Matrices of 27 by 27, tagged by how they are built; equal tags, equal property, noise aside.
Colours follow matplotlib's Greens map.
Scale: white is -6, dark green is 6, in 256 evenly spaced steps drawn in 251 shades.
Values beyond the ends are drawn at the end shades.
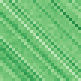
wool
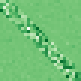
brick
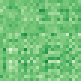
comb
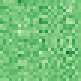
comb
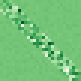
brick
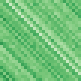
wool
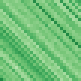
wool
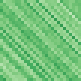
wool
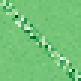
brick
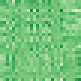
comb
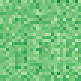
comb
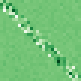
brick
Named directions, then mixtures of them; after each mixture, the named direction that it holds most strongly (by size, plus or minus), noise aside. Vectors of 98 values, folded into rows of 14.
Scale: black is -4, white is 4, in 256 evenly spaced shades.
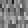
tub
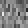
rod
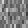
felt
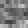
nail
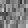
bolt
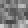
nail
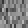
felt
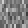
felt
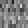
tub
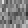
felt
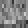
nail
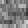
nail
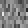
rod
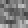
nail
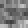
nail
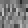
rod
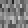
tub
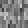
tub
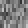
bolt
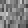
bolt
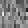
rod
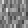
felt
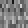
tub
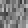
bolt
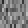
felt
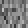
felt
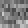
nail
